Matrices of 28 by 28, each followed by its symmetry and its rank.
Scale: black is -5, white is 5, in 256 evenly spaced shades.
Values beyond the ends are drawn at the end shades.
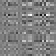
neither, rank two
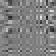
neither, rank two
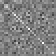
symmetric, rank five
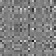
neither, rank three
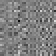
neither, rank three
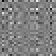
neither, rank two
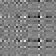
neither, rank two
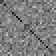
symmetric, full rank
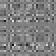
neither, rank two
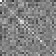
symmetric, rank five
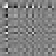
symmetric, rank two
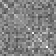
symmetric, rank five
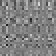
neither, rank three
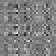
neither, rank three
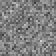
symmetric, full rank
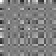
symmetric, rank two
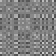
symmetric, rank two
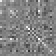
symmetric, rank five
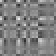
symmetric, rank two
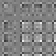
symmetric, rank two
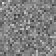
symmetric, full rank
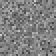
symmetric, full rank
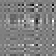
neither, rank two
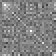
symmetric, rank five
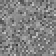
symmetric, full rank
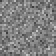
symmetric, full rank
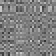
neither, rank three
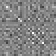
symmetric, rank five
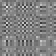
symmetric, rank two
